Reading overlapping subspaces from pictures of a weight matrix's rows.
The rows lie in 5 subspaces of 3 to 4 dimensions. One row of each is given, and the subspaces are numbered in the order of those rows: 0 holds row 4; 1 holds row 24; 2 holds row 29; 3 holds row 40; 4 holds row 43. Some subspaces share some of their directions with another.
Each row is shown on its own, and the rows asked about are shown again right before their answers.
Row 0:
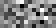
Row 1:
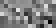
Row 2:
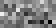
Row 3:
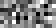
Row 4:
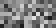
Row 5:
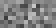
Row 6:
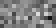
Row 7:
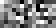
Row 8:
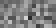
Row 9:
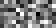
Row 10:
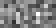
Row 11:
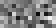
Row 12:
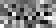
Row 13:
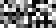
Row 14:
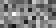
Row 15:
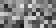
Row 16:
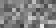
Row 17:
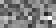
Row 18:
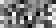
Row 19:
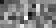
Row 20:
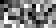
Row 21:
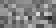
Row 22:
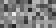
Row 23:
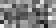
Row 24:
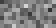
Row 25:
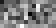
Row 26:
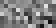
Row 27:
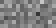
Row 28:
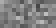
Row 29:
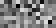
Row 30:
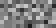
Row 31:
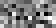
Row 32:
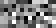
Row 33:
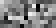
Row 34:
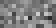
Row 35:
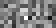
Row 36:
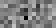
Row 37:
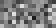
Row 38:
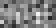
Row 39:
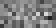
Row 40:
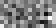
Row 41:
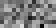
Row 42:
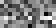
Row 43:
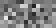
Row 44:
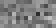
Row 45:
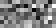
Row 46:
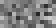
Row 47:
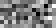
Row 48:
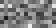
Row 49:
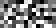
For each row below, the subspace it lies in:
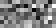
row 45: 2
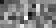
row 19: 4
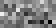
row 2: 0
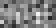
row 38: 3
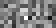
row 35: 1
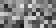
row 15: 0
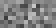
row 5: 4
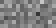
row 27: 2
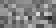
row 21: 0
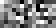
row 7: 4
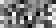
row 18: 4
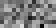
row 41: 0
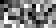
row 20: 1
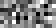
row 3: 3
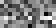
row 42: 2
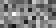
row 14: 3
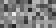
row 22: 3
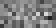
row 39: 0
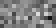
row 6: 2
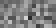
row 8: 4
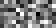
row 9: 3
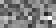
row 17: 2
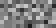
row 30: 2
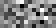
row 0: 4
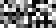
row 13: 3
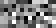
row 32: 3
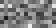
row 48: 2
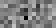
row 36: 1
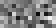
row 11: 1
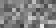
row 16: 0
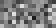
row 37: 4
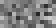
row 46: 1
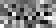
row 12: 0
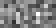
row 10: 3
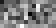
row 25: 4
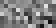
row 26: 0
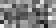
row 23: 3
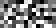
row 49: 4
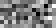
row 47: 2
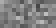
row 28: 4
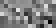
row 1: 0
